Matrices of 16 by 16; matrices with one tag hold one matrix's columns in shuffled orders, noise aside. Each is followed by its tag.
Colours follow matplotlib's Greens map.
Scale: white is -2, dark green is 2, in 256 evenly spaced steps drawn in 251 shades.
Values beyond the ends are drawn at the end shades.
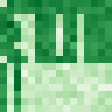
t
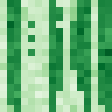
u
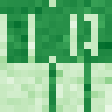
t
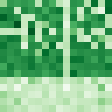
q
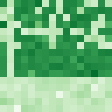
q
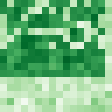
q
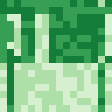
t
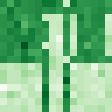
t
